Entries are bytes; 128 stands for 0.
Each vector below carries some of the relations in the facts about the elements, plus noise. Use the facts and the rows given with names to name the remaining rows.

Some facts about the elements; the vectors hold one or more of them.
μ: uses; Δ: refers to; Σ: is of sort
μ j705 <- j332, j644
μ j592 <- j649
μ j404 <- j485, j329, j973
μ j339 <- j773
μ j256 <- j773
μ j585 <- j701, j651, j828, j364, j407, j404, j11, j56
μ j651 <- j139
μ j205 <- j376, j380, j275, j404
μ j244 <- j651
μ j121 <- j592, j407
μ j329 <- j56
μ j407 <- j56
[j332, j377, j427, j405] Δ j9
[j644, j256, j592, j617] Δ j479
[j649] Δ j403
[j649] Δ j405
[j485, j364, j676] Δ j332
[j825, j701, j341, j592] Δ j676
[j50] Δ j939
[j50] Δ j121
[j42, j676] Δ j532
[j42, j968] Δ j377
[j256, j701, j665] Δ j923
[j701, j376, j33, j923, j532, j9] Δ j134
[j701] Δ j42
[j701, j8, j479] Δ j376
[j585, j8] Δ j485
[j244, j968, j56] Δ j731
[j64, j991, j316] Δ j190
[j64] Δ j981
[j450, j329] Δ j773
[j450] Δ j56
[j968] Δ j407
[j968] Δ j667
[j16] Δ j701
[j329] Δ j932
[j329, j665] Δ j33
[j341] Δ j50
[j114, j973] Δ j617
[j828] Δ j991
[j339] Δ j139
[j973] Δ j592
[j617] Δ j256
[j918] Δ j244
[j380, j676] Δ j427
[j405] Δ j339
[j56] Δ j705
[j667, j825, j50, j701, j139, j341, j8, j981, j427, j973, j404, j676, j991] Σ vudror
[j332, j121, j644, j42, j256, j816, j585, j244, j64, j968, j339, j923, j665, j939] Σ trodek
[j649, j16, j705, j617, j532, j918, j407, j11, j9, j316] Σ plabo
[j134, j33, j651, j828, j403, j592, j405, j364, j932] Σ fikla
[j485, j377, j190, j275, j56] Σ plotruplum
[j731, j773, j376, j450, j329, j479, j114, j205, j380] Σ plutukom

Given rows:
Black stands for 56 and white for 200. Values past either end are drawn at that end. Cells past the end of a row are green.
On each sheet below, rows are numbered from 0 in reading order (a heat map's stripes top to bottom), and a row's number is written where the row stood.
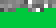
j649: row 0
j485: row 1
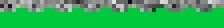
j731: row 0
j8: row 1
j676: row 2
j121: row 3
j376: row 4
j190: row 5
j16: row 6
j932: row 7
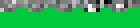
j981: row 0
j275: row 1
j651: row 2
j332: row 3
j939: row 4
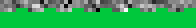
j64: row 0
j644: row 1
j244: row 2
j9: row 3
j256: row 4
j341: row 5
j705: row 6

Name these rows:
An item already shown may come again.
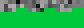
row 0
j701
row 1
j377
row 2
j968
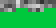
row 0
j364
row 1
j341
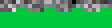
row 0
j592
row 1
j828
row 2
j923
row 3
j676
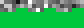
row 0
j376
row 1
j485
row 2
j64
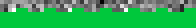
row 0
j479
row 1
j825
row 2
j592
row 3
j923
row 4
j592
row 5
j50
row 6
j134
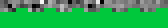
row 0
j377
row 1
j33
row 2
j42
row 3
j532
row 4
j649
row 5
j649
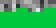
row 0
j973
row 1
j585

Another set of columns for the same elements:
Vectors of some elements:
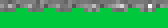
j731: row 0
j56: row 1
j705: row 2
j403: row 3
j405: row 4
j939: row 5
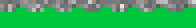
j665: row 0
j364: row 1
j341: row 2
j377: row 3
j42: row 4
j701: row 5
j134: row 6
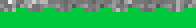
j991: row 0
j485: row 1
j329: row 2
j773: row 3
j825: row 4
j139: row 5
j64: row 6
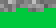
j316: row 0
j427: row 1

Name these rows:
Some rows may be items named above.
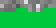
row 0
j532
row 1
j585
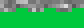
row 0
j701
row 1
j828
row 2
j405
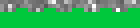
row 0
j42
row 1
j923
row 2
j316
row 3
j332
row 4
j479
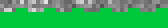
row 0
j256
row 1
j676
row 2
j376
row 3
j9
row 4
j380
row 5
j50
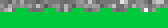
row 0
j644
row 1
j731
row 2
j665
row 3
j427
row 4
j190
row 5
j592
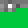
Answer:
j968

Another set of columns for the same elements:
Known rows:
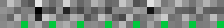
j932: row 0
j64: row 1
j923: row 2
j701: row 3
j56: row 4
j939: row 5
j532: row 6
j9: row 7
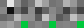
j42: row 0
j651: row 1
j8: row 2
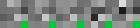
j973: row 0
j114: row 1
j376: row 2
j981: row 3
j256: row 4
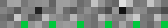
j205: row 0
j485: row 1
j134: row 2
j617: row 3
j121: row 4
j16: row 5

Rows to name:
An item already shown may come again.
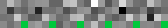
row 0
j364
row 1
j485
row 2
j50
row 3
j244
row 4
j339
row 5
j828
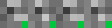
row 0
j341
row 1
j364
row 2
j341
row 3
j592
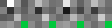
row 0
j968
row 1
j364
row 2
j42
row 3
j364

